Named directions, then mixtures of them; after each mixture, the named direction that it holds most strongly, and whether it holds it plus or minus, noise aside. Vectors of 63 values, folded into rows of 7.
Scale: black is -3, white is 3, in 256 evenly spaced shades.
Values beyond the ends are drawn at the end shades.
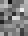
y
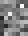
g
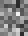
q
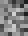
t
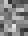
t, plus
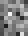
g, plus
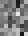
q, plus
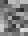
t, minus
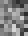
t, plus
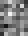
g, plus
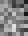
t, plus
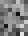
q, minus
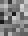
y, plus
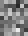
q, plus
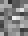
y, plus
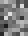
g, plus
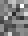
t, minus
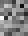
g, minus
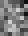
t, plus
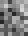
y, plus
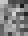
t, plus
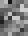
y, plus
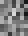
t, plus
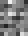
y, minus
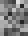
g, minus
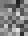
q, plus
